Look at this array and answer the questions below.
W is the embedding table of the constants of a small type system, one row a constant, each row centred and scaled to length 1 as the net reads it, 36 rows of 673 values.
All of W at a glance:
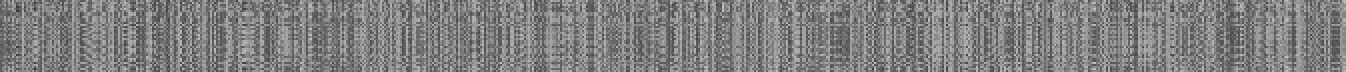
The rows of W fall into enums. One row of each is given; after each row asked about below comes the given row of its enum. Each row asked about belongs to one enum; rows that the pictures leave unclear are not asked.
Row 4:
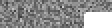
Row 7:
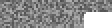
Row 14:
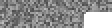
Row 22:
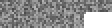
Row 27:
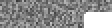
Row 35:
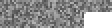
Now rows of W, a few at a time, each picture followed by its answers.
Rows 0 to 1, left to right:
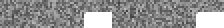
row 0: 35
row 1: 4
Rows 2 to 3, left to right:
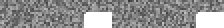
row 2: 14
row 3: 27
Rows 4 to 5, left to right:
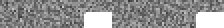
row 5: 27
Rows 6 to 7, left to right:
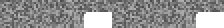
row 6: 7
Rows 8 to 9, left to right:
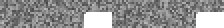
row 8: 14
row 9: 35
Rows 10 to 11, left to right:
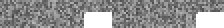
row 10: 35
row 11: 22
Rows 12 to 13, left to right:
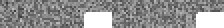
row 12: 4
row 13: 22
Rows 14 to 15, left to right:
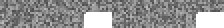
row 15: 22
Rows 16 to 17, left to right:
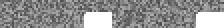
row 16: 7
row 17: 14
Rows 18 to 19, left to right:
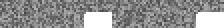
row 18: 22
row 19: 14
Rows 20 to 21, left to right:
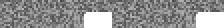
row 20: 7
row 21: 7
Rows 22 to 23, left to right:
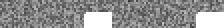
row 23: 27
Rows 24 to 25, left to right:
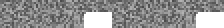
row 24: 7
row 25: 7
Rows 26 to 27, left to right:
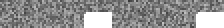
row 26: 22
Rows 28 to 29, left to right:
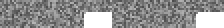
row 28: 35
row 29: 7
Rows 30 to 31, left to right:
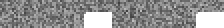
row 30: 22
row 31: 4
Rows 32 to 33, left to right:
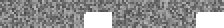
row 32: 22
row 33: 35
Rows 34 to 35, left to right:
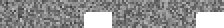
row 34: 4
